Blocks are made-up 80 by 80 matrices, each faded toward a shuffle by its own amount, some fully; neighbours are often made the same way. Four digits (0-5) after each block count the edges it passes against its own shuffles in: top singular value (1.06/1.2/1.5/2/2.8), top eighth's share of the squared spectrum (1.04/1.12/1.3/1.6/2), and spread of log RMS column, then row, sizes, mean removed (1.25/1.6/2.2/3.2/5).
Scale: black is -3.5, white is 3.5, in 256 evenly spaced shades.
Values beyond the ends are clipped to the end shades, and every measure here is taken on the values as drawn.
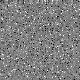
3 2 1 1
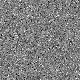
0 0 0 0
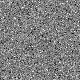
0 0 0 0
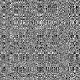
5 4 3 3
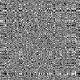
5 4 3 3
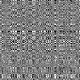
5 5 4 4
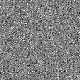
3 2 0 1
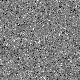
0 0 0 0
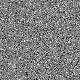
2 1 0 0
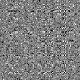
4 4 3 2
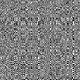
5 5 3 3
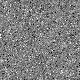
1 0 0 0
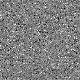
3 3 1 1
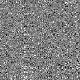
4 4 2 2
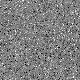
0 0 0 0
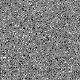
3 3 1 1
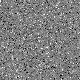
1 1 0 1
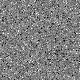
2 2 0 0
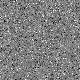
1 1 0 0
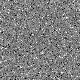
2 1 0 0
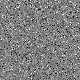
2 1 0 0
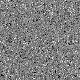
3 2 0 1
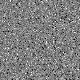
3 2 1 0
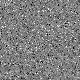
0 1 0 0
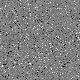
0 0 0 0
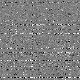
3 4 2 3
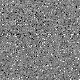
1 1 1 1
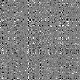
4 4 3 3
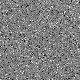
0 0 0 0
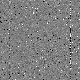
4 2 1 0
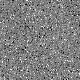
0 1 0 0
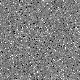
2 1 0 0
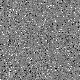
2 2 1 0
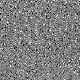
3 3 1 0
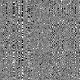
4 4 3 2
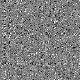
3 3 2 1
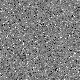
1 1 0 0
